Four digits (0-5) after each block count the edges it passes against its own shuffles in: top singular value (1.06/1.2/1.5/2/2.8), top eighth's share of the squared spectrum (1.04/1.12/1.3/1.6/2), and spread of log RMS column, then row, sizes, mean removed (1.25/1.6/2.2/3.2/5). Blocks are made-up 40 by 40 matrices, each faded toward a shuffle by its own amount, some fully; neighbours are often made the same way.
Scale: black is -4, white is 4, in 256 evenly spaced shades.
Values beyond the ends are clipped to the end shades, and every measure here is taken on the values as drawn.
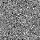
1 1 0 0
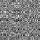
3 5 1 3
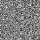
2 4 1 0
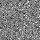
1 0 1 0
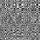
4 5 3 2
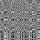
4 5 3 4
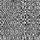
4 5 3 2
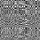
4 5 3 3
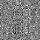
3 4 2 2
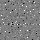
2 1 0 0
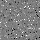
0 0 0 0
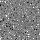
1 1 0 0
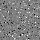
0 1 0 0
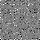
3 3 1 2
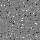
0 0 0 0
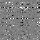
2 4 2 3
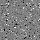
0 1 1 0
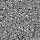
0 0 0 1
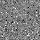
2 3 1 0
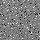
0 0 0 0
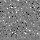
1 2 0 1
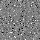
1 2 0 1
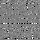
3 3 1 2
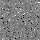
0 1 0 0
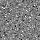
2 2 0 0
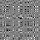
4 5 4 3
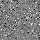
0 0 0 0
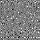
3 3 1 1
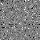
1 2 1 1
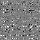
2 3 2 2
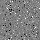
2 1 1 0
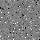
0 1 0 0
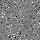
0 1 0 0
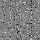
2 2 1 0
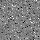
0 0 0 0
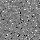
0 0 0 0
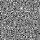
3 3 1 1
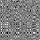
4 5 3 2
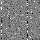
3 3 2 0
